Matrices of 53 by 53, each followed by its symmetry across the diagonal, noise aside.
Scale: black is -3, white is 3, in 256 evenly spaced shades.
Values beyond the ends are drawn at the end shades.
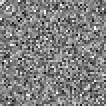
symmetric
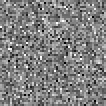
neither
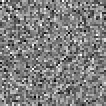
antisymmetric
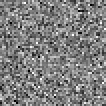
neither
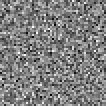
antisymmetric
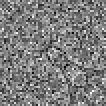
symmetric
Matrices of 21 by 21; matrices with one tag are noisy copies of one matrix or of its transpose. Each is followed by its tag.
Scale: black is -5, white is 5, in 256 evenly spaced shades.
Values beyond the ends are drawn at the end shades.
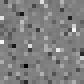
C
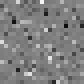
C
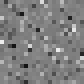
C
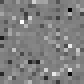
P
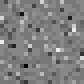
C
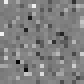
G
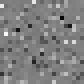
G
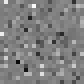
G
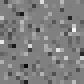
C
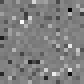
P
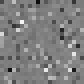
P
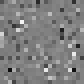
P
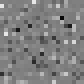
G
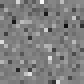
C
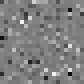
P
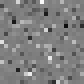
C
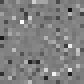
P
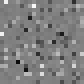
G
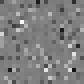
P
